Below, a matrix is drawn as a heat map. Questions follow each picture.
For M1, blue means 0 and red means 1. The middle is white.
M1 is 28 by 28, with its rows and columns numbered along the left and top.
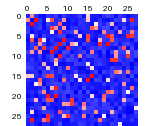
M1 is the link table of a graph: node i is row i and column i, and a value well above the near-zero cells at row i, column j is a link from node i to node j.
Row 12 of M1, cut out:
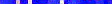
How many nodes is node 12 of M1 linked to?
3
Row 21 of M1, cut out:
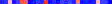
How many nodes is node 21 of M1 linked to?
6
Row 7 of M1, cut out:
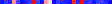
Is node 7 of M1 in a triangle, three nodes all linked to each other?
no
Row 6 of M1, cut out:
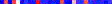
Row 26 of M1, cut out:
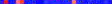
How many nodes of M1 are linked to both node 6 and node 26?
3
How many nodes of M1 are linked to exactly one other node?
1
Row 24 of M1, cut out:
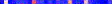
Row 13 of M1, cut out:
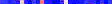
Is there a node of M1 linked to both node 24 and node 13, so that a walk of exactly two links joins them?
no
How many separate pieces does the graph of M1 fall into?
1
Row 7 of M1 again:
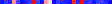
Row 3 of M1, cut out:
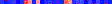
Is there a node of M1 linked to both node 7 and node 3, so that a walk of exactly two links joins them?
no
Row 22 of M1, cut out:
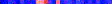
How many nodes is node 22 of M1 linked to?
4
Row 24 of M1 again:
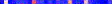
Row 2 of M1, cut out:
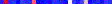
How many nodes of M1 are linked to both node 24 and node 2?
4
